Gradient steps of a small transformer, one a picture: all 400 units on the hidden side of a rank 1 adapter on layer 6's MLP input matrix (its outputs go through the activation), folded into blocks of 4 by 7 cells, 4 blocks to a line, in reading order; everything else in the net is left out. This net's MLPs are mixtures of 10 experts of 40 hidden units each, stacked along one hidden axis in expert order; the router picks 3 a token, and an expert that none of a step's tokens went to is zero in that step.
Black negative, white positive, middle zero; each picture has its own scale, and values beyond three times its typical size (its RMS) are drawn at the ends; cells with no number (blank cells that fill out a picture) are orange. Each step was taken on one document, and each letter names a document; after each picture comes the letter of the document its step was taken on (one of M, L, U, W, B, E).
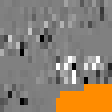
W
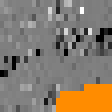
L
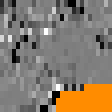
L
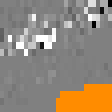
W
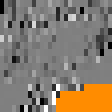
L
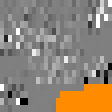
W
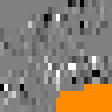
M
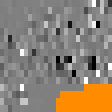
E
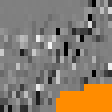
E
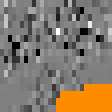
L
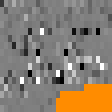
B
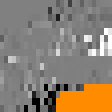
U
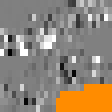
W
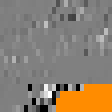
U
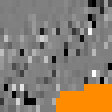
E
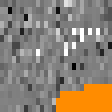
L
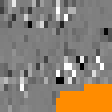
B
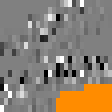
M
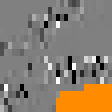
M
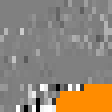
U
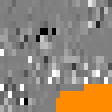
E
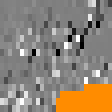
E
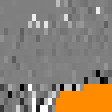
U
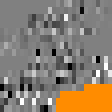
M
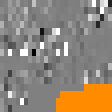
E
